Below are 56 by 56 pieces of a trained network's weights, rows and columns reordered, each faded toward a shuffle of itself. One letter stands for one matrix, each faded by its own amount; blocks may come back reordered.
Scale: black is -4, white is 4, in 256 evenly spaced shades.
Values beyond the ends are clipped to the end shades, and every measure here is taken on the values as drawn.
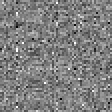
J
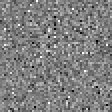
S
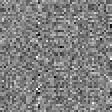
J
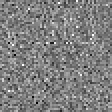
S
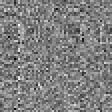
J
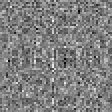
J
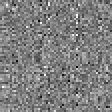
J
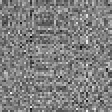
J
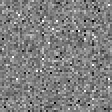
S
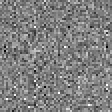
J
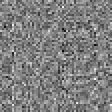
J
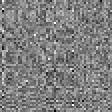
J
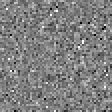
S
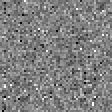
S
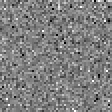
S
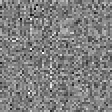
J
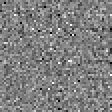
S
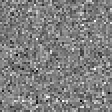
S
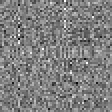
J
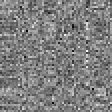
J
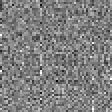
J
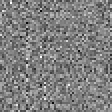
J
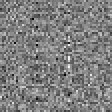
J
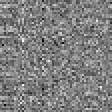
J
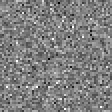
S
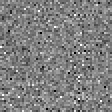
S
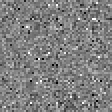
S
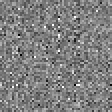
J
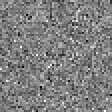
S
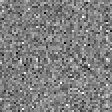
S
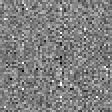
J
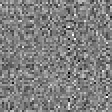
J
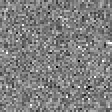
S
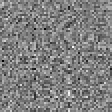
J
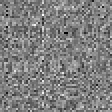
J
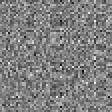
J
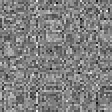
J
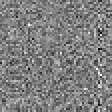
J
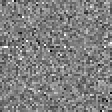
S
